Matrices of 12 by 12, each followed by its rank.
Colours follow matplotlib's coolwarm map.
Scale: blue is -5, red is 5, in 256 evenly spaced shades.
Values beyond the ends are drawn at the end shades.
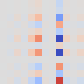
one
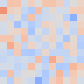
full rank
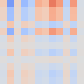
one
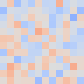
full rank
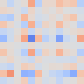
two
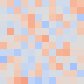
full rank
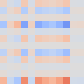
one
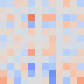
two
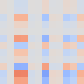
one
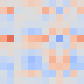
two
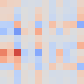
two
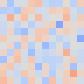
full rank
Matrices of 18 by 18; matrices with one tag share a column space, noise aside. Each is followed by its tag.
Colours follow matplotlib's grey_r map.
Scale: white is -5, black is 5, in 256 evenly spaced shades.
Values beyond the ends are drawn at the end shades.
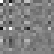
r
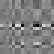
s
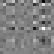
r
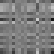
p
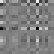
r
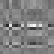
s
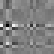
s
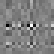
s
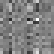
p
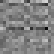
r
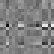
s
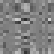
p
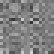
p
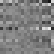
r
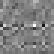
s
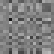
p
